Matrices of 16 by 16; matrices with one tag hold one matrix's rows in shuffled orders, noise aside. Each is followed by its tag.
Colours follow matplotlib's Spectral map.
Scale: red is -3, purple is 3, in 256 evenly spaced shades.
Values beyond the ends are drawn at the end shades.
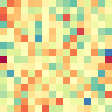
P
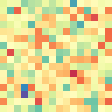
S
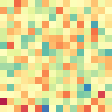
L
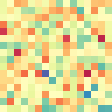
L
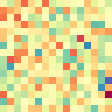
P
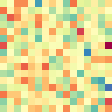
P
